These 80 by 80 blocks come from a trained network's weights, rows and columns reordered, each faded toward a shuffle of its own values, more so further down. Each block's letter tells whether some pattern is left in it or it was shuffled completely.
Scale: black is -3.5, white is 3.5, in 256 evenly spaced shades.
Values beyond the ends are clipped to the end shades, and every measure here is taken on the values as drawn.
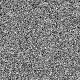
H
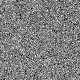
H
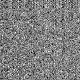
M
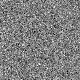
H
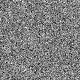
H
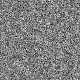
H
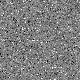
H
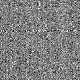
M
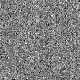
M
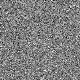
M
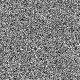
H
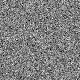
H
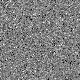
H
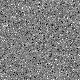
H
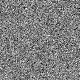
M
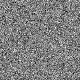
M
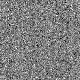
M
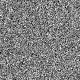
H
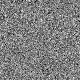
H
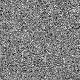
M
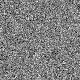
H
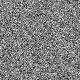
H
